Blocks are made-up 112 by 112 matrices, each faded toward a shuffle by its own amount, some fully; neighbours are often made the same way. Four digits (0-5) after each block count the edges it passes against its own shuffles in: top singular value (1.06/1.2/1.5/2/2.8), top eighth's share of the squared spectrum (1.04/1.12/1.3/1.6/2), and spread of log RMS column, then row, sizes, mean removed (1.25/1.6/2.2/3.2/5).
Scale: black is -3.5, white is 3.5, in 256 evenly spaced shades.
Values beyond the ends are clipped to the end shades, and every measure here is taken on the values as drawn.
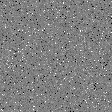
0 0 0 0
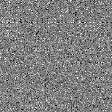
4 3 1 2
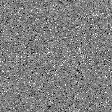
3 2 0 1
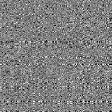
4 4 3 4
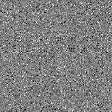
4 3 1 2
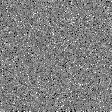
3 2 0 0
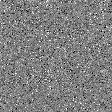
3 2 0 1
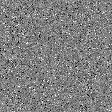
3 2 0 0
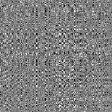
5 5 4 3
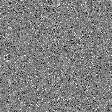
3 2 1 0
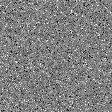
1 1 0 0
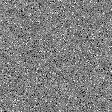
2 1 0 0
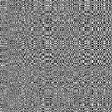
5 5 4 4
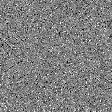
3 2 0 0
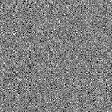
4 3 2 2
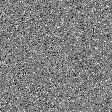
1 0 0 0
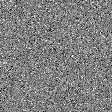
2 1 0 0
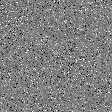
1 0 0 0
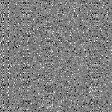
4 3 2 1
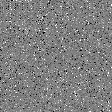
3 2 1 0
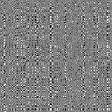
5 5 4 3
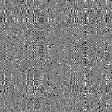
5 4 3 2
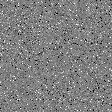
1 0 0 0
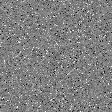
0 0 0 0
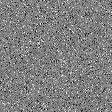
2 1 0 0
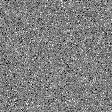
2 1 0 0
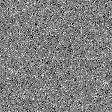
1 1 0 0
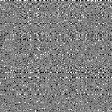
5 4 3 3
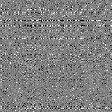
5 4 2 3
